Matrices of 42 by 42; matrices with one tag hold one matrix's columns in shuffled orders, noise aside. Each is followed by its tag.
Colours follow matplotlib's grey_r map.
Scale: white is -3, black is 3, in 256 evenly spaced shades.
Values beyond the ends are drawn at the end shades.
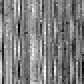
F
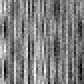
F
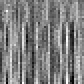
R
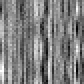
F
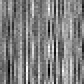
F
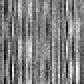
F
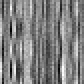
F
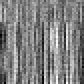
R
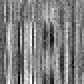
R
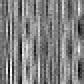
F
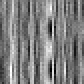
F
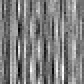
F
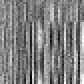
R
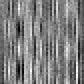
F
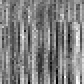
R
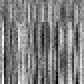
R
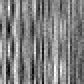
F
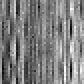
F
